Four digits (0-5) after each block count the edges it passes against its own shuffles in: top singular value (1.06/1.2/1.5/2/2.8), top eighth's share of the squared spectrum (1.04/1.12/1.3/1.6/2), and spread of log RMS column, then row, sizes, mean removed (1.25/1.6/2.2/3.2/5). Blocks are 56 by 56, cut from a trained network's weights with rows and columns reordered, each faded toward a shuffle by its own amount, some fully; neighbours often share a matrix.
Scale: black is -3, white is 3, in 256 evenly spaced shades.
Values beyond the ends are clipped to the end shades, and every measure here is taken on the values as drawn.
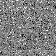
0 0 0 0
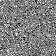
0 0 0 0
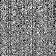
3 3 0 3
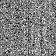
2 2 0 1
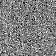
1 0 0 0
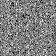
1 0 0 0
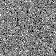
0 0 0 0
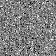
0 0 0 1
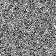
0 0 0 0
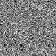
3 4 1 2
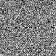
3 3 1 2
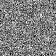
1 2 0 0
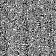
1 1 0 0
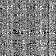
3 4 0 3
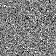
1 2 1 0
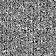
2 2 0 1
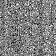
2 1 0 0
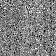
1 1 0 0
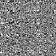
2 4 2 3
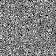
2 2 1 1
